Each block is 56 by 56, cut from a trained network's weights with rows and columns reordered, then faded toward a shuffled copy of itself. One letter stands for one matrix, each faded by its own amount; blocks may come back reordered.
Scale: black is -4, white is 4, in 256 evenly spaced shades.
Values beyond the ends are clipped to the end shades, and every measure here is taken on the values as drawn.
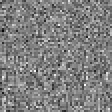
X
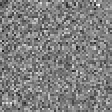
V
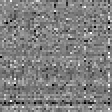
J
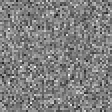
X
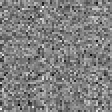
V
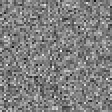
X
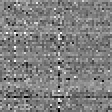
J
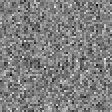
X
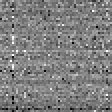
J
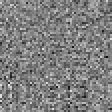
V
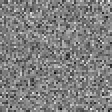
X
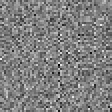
V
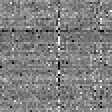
J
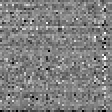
J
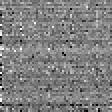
J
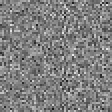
V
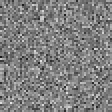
V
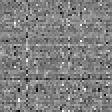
J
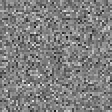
X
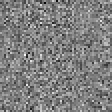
V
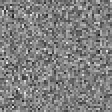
V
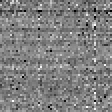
J
